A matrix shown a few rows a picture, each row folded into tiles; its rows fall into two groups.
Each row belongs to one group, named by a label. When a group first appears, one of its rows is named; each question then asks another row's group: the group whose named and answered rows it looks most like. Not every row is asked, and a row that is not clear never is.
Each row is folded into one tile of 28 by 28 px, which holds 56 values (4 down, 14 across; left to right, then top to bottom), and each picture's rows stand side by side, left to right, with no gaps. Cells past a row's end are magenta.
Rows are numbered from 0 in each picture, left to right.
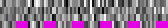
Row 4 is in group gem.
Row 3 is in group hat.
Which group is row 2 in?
hat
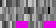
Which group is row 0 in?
gem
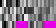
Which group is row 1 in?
hat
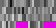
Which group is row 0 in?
hat
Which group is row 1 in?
gem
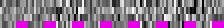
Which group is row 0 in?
gem
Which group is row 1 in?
hat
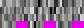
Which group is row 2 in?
gem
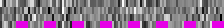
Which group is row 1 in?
hat
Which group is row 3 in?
gem
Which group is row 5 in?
gem
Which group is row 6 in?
hat
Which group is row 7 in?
hat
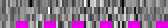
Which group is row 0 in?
hat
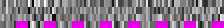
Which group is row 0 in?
hat
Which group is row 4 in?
gem
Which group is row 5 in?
hat
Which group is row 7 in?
gem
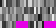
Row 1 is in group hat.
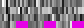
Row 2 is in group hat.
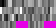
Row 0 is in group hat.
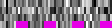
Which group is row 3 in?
hat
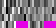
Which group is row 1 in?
gem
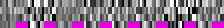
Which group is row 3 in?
gem
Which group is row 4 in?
gem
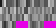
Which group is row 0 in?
gem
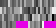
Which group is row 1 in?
hat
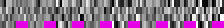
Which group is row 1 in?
hat
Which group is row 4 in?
gem
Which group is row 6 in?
gem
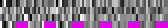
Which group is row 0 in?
gem
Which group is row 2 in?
gem
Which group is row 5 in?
hat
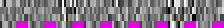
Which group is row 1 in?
gem
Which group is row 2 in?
hat
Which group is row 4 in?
gem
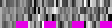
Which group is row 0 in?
gem
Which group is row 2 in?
gem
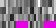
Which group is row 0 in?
hat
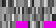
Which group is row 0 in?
hat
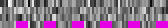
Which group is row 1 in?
gem
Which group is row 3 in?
gem
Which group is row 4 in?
hat
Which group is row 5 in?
hat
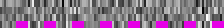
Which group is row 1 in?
gem
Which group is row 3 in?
hat
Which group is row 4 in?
gem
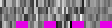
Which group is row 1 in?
hat
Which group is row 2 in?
hat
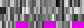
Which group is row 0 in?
hat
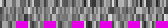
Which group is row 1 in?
gem
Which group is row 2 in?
gem
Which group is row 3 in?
gem
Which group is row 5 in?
gem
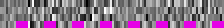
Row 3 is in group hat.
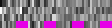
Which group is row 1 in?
gem
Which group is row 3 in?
hat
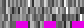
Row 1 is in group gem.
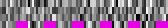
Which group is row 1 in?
gem
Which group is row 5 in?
hat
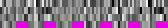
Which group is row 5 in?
hat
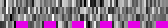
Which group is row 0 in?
hat
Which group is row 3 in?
gem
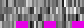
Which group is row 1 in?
hat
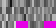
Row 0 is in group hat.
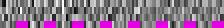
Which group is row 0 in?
hat
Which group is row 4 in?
hat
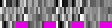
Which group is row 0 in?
gem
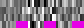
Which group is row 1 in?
gem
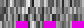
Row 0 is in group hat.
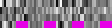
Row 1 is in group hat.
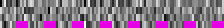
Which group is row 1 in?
hat
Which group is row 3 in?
gem
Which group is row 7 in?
hat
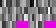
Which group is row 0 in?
gem
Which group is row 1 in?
hat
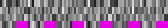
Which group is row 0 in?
gem
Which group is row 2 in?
hat
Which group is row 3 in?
gem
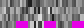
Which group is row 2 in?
gem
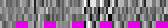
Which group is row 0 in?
gem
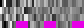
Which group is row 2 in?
gem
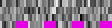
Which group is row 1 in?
hat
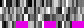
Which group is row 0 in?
gem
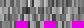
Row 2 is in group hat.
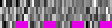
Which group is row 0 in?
gem
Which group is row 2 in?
hat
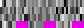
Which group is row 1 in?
hat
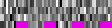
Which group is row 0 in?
hat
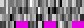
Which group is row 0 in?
hat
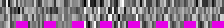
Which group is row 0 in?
hat
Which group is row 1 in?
hat
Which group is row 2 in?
hat
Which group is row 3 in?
gem
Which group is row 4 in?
hat
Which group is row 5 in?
gem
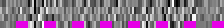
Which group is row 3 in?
gem
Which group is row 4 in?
hat
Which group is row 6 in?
gem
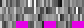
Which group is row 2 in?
hat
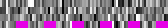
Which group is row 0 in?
hat
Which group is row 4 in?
gem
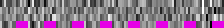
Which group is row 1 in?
gem
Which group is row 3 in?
gem
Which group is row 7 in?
hat
